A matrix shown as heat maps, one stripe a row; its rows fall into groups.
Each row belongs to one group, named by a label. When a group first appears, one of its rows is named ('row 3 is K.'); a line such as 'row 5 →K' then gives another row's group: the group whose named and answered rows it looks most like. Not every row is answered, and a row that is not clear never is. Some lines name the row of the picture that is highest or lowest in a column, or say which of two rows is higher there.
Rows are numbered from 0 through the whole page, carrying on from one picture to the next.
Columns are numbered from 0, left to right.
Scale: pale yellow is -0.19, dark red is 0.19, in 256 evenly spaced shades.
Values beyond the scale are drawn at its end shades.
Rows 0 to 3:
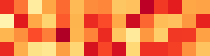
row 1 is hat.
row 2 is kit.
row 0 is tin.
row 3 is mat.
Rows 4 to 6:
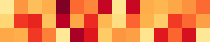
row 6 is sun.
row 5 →kit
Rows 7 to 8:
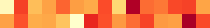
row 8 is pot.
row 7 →hat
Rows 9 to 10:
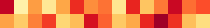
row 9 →sun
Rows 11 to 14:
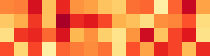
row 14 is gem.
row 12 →kit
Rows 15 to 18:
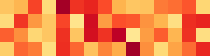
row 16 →pot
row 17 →mat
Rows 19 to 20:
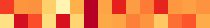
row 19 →mat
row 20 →kit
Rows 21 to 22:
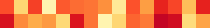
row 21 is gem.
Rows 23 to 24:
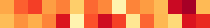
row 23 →kit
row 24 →pot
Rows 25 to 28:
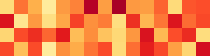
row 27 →kit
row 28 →gem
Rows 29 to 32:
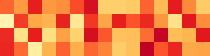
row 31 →gem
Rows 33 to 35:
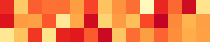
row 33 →sun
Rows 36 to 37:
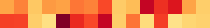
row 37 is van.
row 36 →tin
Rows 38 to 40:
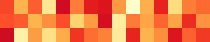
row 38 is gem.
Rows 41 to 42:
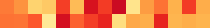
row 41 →mat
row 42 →van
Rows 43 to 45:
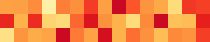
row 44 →gem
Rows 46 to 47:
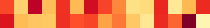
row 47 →sun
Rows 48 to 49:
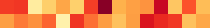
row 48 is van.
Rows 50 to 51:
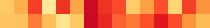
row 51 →mat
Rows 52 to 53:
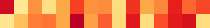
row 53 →sun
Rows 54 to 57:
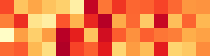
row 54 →mat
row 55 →van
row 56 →hat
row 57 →van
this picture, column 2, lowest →55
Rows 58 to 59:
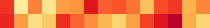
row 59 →tin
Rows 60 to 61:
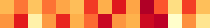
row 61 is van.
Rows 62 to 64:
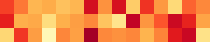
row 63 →sun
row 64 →kit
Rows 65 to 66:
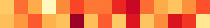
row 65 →hat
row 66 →sun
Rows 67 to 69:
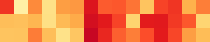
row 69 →mat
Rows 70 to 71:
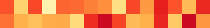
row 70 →gem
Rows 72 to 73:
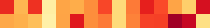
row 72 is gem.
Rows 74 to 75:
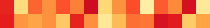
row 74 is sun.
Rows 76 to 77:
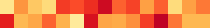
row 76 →hat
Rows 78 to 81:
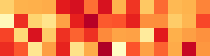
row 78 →hat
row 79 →hat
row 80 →gem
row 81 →van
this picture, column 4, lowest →79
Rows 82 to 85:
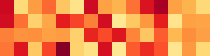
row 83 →van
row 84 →mat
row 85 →van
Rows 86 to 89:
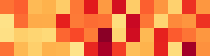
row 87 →hat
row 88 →hat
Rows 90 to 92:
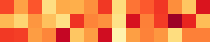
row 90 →gem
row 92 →van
